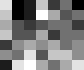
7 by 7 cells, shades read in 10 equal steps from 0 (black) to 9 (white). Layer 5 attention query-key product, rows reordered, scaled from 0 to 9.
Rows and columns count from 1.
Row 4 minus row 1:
-1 3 2 -1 0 0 4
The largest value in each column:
8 8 9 9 7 7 8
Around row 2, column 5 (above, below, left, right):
2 4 9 3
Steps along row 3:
down down up up same down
